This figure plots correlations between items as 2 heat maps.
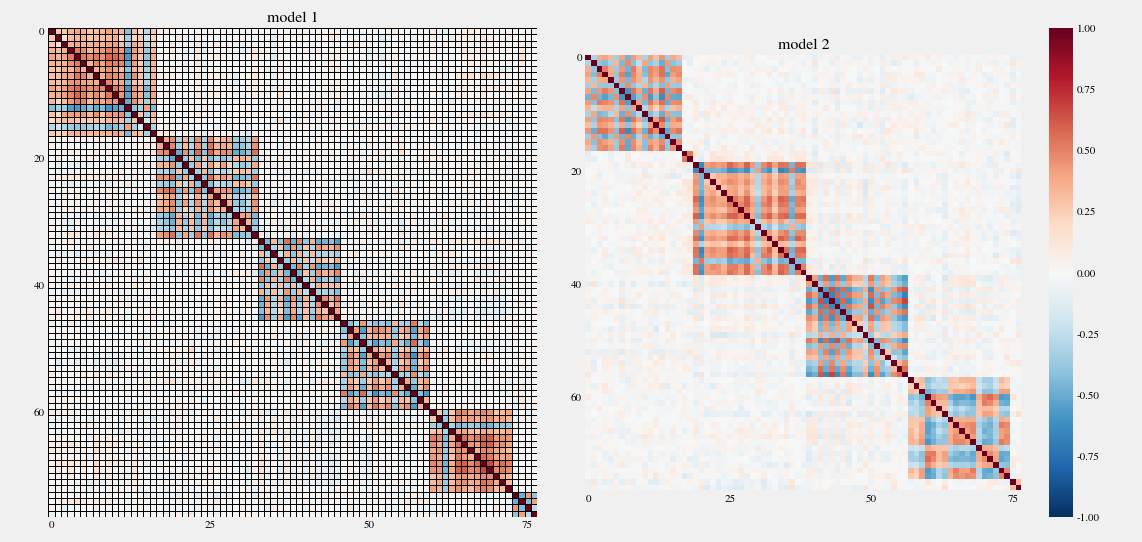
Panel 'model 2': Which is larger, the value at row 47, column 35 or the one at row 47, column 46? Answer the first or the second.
the second
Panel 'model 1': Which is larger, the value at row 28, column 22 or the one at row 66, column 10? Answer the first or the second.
the second
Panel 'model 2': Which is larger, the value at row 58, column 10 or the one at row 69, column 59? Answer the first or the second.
the first
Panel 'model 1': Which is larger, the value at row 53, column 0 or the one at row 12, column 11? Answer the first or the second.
the first
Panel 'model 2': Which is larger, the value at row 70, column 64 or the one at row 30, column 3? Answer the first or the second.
the second
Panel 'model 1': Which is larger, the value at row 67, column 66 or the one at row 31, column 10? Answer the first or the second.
the first
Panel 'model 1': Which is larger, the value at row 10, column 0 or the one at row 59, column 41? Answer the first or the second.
the first
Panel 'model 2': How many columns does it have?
77
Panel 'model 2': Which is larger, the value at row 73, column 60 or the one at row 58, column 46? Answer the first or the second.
the second
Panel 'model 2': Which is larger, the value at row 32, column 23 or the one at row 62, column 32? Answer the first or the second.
the first
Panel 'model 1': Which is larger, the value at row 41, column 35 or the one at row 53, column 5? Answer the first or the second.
the first
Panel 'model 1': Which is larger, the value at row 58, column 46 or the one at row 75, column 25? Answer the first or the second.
the second
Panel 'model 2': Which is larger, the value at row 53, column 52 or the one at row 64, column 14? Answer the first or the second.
the first
